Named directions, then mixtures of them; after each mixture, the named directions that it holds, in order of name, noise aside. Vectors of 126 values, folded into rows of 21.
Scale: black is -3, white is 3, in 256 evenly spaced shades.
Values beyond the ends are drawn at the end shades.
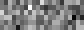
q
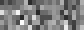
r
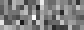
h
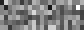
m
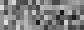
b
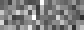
h, q, r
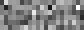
h, m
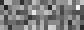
m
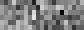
b, h, r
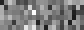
b, m, q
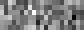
b, m, q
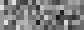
b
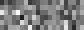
r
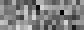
b, h, r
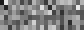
m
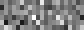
b, h, q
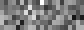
h, q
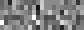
h, r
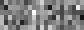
h, m, q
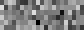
b, m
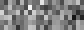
q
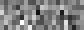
b, r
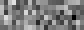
b, q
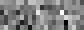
b, r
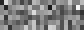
m
